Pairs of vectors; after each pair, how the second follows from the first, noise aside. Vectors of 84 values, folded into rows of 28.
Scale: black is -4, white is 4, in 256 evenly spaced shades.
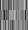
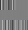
partly zeroed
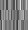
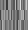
copied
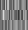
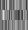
copied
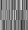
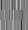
partly zeroed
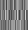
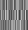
copied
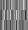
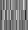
copied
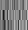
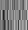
copied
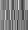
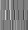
partly zeroed
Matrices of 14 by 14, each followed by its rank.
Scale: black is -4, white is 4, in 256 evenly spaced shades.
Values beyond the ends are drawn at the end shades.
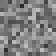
full rank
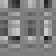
one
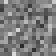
full rank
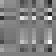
one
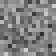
full rank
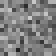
full rank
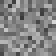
full rank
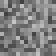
full rank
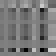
one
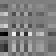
one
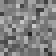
full rank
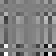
one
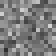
full rank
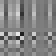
one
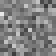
full rank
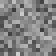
full rank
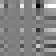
one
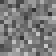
full rank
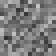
full rank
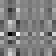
one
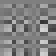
one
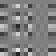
one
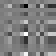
one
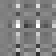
one
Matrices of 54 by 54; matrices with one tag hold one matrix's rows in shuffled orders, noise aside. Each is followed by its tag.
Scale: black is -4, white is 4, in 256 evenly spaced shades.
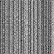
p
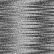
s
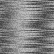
s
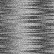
s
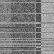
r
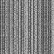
p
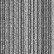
p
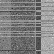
r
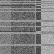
r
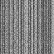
p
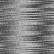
s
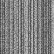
p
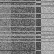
r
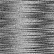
s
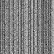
p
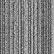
p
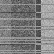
r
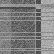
r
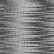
s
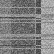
r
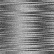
s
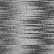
s
